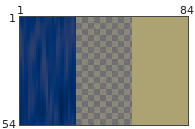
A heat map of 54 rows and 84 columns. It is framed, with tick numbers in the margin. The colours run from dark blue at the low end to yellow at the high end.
It is made of 1 by 3 panels. Panel 1,1: very low, streaked downward, faint in contrast. Panel 1,2: middling, checkered. Panel 1,3: high, flat.
